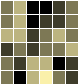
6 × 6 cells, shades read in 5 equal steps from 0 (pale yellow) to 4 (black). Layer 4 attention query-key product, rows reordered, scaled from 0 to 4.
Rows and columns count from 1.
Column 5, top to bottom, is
3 3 1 2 4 2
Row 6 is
2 4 1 0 2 3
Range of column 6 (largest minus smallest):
2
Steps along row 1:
down up same down down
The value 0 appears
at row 6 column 4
